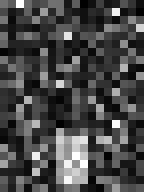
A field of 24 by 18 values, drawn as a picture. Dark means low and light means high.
Neither half mirrors the other. No single row or column stands out from its neighbours. The ninth with the highest average is the bottom middle. In the bottom middle lies a patch that is higher than the rest. Most values sit low, with a long tail of high ones. On average the colour sits 30% of the way up the scale.
